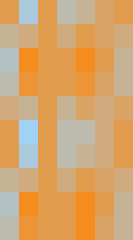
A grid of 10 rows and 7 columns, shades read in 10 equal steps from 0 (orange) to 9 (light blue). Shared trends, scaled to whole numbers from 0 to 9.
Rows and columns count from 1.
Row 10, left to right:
6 1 2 2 0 3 5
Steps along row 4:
down up same down up up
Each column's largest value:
7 9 2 6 6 4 5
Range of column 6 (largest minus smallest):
2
